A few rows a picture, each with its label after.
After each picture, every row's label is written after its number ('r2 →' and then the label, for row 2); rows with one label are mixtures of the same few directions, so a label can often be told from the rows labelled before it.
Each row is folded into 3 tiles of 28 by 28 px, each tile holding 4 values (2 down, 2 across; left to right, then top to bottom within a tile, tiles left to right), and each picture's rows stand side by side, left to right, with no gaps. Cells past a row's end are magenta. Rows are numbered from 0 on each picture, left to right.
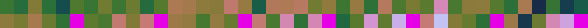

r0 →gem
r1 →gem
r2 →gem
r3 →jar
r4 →gem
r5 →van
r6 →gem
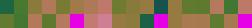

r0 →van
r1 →van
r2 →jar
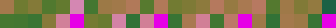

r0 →van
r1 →jar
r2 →gem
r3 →van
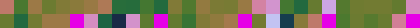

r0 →van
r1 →gem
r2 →van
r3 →van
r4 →van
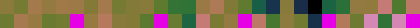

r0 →gem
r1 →van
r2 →van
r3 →gem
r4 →jar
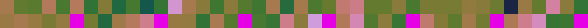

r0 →jar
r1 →gem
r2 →van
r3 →gem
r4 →van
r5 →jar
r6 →van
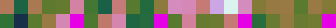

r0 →van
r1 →gem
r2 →gem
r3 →jar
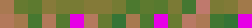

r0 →jar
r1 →gem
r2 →gem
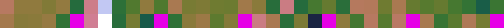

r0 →van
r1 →van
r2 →jar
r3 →gem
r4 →jar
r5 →gem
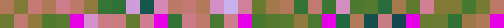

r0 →gem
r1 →jar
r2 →gem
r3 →jar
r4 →jar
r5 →van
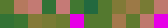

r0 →jar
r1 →van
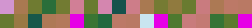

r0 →van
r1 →gem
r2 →gem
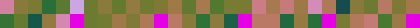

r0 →van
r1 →gem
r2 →gem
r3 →gem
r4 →van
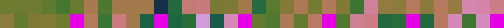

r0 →gem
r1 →van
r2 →jar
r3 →van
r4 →gem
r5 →gem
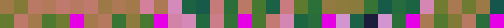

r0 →gem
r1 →gem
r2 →jar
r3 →gem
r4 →gem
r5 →van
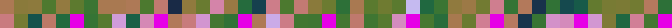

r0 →gem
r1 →jar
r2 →van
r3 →van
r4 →van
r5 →van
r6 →gem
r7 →jar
